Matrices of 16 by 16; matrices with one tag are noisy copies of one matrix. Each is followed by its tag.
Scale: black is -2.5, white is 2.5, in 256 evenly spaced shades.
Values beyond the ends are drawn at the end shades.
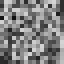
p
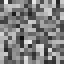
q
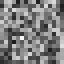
p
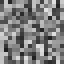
q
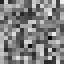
q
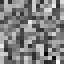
q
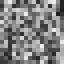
p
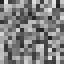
q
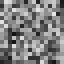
p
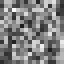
p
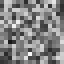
p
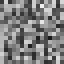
q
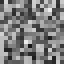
q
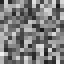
q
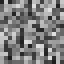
q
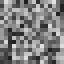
p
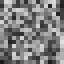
p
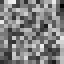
p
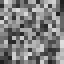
p
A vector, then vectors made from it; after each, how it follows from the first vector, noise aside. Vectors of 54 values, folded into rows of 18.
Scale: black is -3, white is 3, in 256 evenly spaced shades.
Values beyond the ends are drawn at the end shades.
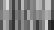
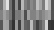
copied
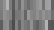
shrunk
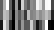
scaled up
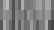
shrunk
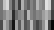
copied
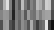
copied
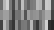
copied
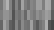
shrunk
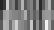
reversed
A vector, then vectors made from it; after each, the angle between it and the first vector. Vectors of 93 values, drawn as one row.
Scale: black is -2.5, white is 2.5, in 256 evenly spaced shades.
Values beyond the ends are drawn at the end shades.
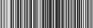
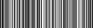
partly opposed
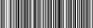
partly aligned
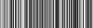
partly aligned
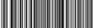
partly aligned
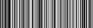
nearly opposite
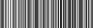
orthogonal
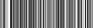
partly aligned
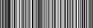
nearly opposite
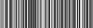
orthogonal
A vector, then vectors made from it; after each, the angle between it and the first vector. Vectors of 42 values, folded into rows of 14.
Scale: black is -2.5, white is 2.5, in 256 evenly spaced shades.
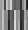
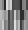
nearly parallel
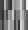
nearly opposite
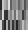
orthogonal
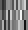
orthogonal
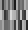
orthogonal
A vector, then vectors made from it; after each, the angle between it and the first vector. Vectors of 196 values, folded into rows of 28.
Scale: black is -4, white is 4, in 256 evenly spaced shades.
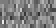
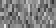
orthogonal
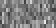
partly aligned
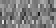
nearly parallel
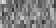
partly opposed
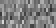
nearly parallel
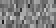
nearly opposite
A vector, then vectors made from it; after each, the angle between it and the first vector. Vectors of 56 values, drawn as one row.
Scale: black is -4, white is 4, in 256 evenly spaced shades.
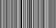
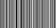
partly aligned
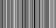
partly opposed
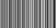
partly opposed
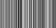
partly aligned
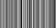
nearly parallel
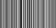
nearly parallel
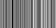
orthogonal
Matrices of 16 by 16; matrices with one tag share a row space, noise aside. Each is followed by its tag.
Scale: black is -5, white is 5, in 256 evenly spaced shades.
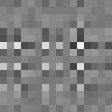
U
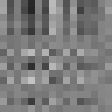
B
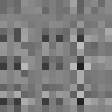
U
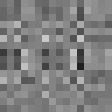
U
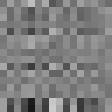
B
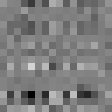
B
